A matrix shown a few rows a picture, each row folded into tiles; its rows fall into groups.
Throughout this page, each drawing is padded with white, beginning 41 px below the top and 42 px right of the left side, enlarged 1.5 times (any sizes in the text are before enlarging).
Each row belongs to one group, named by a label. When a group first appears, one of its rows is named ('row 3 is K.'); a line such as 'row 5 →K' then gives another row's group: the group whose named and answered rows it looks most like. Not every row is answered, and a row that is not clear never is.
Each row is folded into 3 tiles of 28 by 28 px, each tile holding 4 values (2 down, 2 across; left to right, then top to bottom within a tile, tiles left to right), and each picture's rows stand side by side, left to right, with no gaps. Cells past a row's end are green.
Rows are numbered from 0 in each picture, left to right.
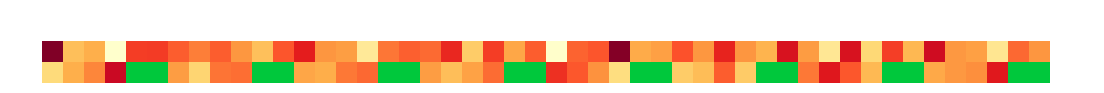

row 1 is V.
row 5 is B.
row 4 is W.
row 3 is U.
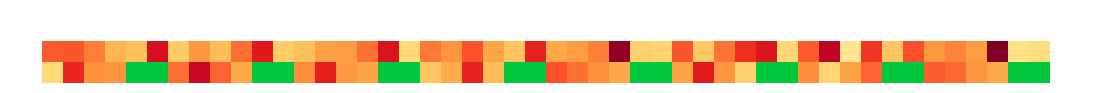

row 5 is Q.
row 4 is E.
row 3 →B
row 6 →U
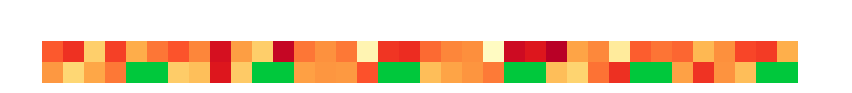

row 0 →U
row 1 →B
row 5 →Q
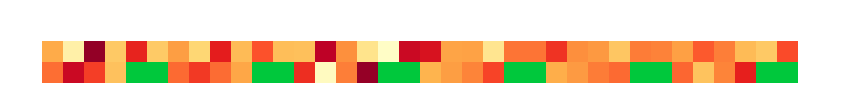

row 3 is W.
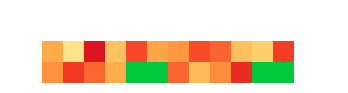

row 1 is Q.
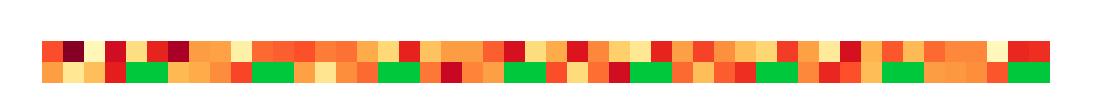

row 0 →U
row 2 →V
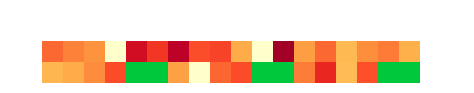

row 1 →V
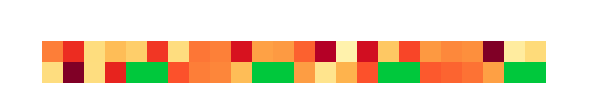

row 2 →U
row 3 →E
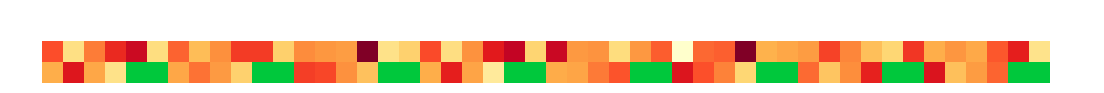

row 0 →Q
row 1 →Q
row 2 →E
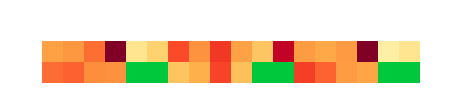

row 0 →E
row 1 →B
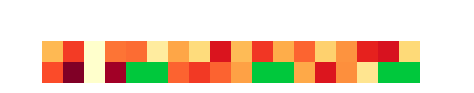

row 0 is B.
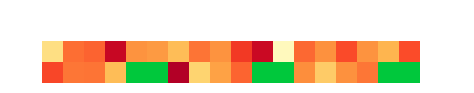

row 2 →V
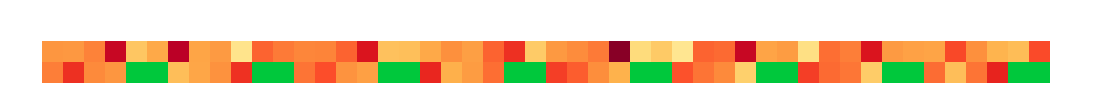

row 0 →E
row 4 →E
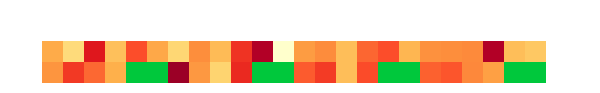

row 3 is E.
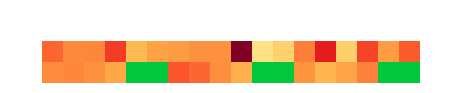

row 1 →E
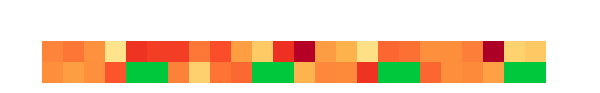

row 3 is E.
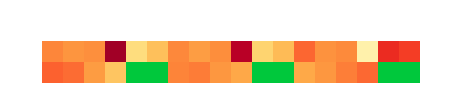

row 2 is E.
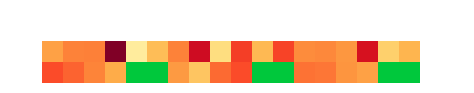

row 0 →E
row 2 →E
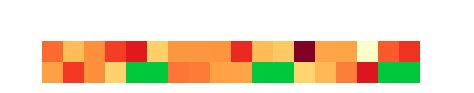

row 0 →Q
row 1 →E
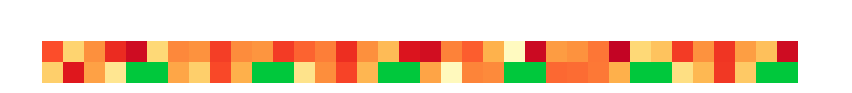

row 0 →Q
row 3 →V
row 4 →E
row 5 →B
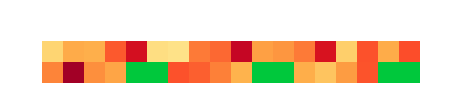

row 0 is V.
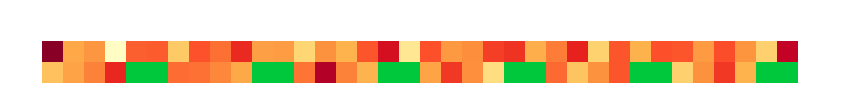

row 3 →Q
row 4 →U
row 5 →B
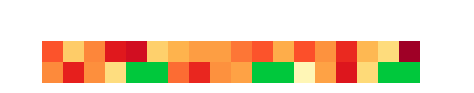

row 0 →Q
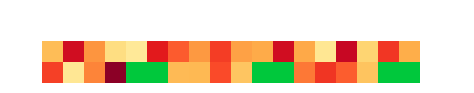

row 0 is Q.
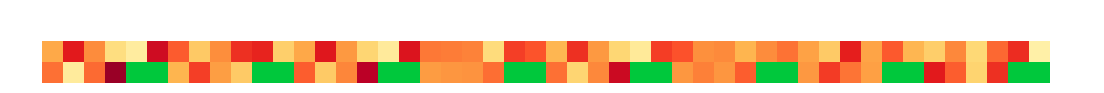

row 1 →Q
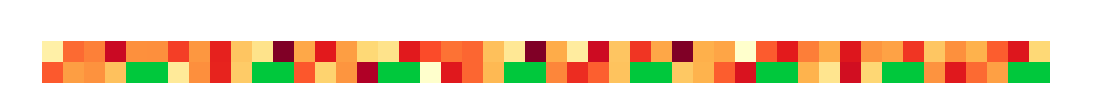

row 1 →B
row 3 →B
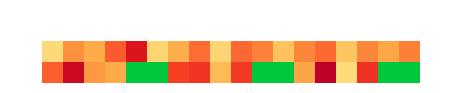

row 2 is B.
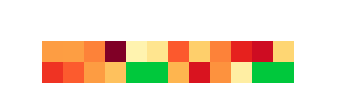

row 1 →Q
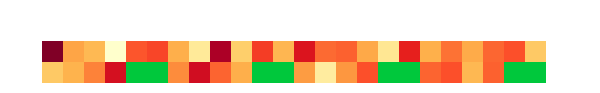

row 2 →V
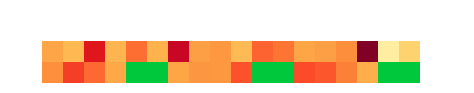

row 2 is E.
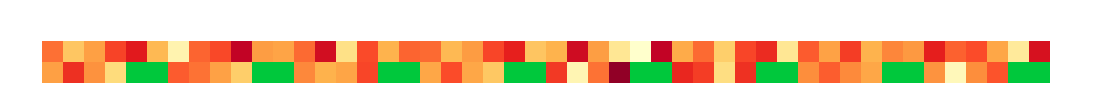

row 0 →Q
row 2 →U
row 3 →Q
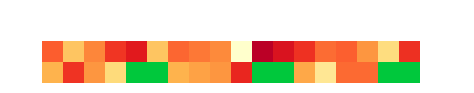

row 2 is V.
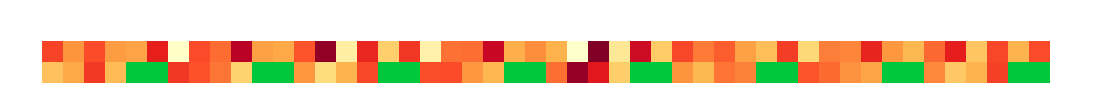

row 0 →B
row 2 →U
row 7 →U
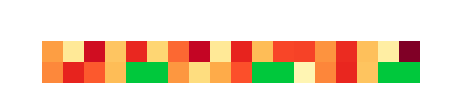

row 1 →U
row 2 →B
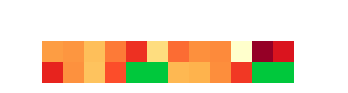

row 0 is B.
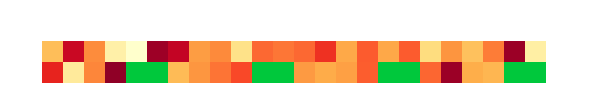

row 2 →U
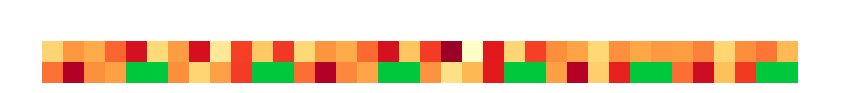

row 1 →U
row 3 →U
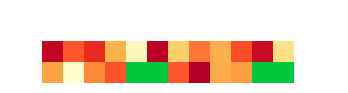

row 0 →V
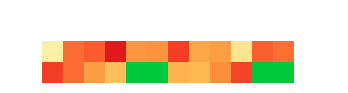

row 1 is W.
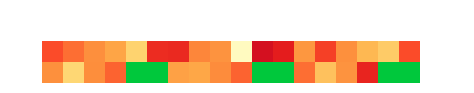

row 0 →V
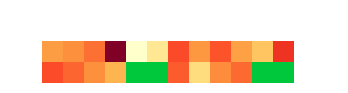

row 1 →V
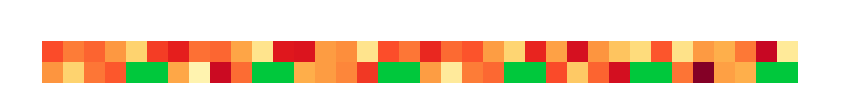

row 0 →V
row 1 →V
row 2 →W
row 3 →V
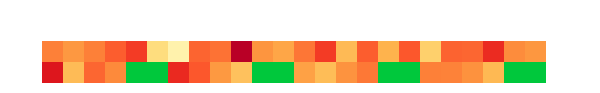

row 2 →U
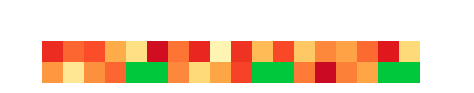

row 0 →V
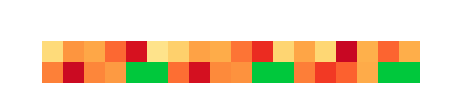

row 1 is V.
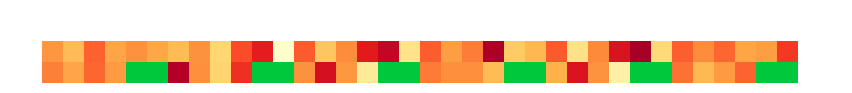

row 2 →Q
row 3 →E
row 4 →Q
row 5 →V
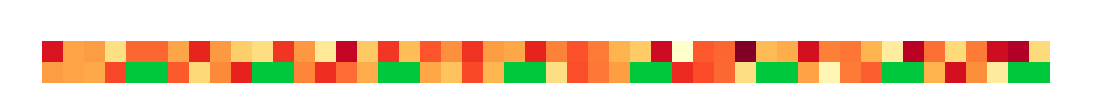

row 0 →W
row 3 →B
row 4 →B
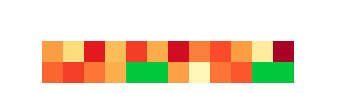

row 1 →V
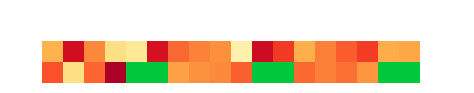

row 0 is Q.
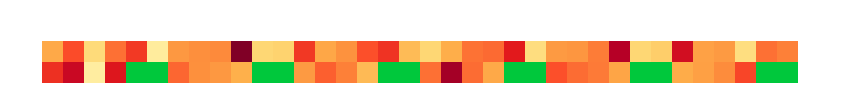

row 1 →E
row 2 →Q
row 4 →E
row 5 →W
